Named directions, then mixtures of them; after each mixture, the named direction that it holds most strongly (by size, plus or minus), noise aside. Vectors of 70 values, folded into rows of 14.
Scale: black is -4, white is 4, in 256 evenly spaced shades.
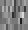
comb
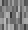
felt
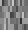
felt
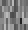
felt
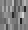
comb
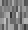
felt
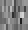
comb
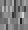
comb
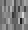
comb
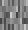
felt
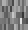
comb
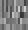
comb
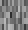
felt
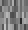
felt
